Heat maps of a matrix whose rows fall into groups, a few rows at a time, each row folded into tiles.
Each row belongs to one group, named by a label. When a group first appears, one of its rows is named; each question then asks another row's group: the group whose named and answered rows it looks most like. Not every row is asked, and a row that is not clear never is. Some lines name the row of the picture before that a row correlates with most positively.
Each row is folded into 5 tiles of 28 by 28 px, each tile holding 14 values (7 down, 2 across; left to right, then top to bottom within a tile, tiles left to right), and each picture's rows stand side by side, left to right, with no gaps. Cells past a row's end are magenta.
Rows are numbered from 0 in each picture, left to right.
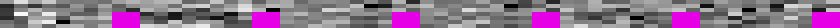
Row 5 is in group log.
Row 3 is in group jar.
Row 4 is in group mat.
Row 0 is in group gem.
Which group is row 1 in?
mat
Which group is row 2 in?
jar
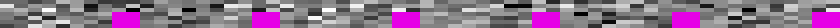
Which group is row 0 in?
jar
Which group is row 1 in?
log
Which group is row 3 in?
jar
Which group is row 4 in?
mat
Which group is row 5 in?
log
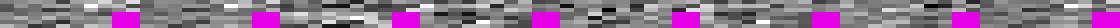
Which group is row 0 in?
log
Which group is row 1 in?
log
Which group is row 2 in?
gem
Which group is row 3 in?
mat
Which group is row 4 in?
log
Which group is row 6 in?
jar
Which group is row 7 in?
log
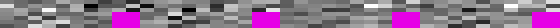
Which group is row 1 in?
log
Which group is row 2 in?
log
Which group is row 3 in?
log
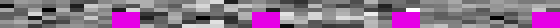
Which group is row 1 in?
mat
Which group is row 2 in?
gem
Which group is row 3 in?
mat
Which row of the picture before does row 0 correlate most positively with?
1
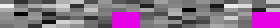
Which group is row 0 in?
mat
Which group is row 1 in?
log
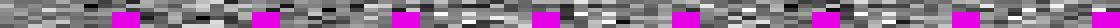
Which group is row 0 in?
jar
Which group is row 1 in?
mat
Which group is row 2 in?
log
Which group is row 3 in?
gem
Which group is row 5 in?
jar
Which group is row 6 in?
gem
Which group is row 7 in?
jar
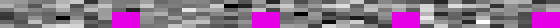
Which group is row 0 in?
mat
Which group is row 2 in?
mat
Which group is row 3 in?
mat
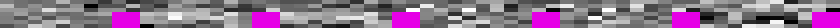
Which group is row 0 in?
jar
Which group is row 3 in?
jar
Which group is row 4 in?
jar
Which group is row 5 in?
mat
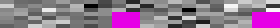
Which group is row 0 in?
jar
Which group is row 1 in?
log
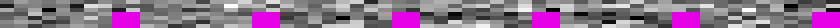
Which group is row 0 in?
log
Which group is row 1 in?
log
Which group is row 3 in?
mat
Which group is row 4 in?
mat
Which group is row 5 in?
jar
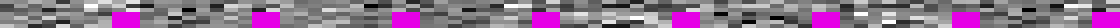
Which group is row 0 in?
log
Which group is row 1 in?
log
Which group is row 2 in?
jar
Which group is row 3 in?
log
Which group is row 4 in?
gem
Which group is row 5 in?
mat
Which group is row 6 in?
gem
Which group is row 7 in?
log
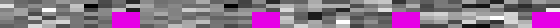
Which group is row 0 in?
jar
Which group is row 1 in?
jar
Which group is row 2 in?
mat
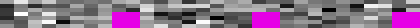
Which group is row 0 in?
gem
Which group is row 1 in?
mat
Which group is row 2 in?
log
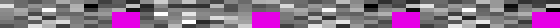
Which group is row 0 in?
jar
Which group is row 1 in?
gem
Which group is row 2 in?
jar
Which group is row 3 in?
jar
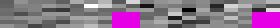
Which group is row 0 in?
log
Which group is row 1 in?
log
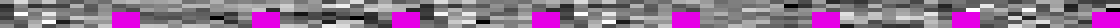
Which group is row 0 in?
gem
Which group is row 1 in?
mat
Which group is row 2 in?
mat
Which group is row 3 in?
gem
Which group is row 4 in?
gem
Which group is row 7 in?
jar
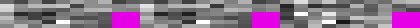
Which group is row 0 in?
mat
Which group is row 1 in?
mat
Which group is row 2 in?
gem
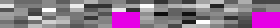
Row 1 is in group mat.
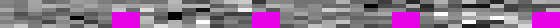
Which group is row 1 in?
mat
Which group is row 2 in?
jar
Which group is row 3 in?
gem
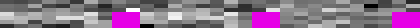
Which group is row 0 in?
gem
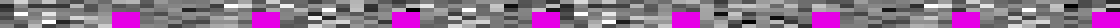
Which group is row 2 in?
jar
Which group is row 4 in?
gem
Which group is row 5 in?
mat
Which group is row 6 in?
log
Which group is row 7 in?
jar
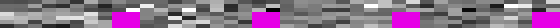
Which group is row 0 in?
gem
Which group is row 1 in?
jar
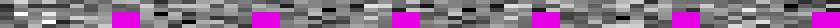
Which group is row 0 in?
gem
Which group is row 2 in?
log
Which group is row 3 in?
log
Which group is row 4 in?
mat
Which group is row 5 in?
jar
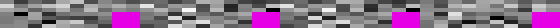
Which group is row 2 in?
jar
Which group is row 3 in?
mat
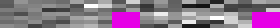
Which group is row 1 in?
gem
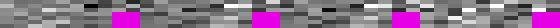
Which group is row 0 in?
jar
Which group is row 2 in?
log
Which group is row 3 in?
jar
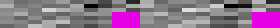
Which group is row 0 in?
jar
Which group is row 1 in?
jar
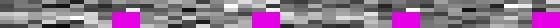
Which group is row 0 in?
gem
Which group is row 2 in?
gem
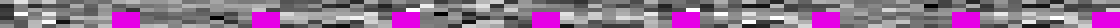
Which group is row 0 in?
gem
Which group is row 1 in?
mat
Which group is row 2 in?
gem
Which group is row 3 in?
mat
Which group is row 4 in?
gem
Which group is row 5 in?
gem
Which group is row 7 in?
gem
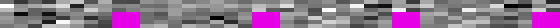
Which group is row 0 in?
mat
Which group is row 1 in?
mat
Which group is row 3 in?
jar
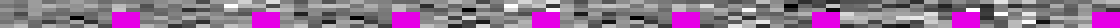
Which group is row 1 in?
log
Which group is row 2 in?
mat
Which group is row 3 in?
log
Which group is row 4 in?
mat
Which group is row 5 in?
jar
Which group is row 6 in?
gem
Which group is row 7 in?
gem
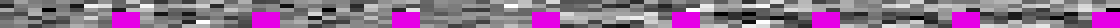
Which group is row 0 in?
log
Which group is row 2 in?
log
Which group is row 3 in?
log
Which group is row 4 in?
gem
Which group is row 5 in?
mat
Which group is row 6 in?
mat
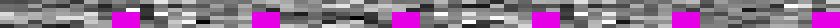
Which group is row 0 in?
gem
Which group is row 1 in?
gem
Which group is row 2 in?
mat
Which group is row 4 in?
gem
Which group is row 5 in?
log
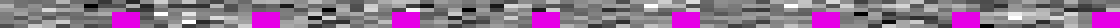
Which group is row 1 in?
gem
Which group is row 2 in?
log
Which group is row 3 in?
log
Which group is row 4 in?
log
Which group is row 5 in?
log
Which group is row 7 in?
gem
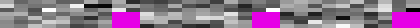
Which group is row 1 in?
gem
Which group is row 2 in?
mat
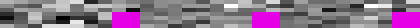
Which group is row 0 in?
mat
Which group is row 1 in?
log
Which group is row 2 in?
log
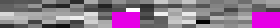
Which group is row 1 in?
gem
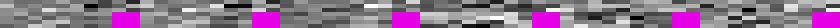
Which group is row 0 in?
jar
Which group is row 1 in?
jar
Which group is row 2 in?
log
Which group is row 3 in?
gem
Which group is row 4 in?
mat
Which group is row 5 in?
log
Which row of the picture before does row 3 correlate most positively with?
0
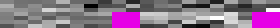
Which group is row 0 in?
jar
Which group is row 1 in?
gem
